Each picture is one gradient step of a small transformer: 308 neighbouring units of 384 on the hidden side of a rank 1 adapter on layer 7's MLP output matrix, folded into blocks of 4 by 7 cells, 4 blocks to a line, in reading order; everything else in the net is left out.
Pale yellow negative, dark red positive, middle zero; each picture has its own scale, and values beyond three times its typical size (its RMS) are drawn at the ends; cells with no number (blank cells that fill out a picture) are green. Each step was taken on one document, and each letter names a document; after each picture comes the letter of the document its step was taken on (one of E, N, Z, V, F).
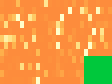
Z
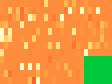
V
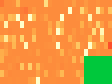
Z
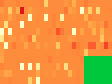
V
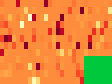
Z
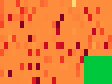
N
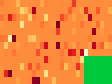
N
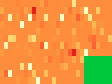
N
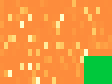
N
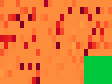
Z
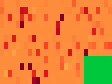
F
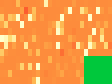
Z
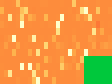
F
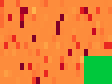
F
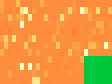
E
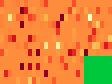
N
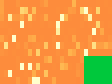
F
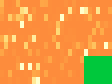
E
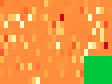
Z
